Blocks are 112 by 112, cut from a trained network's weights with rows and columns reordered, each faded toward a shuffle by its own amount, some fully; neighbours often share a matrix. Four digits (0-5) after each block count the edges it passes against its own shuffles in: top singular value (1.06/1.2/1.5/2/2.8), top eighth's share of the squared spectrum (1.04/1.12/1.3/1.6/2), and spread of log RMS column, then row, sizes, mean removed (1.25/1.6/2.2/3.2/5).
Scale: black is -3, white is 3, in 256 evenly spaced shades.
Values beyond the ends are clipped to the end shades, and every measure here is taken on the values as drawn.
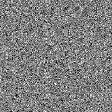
3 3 2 1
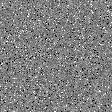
1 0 0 0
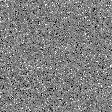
1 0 0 0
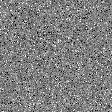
2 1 0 0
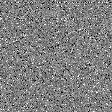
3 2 1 1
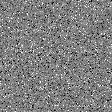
0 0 0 0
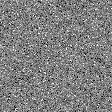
1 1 0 0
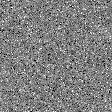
0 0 0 0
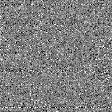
3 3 1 2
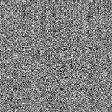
4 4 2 3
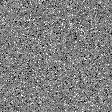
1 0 0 0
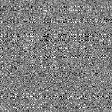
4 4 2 4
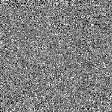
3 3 0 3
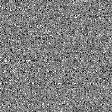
3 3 1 2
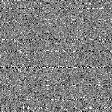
3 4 1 3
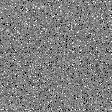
2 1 0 1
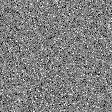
1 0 0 0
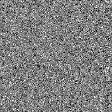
3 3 2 2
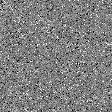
2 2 0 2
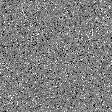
1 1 0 0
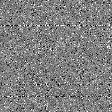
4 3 2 2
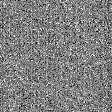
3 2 0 1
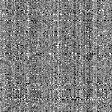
4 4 2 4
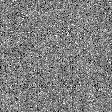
2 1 0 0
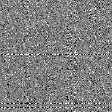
4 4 3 2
